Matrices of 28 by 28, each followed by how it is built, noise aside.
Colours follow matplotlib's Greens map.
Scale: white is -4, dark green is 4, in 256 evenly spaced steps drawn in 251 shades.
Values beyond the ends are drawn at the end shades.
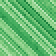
Toeplitz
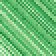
Toeplitz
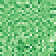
low rank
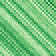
Toeplitz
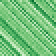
Toeplitz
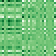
low rank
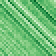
Toeplitz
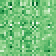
low rank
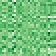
low rank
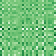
low rank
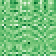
low rank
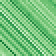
Toeplitz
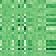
low rank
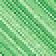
Toeplitz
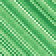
Toeplitz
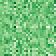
low rank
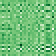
low rank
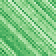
Toeplitz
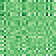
low rank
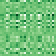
low rank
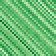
Toeplitz
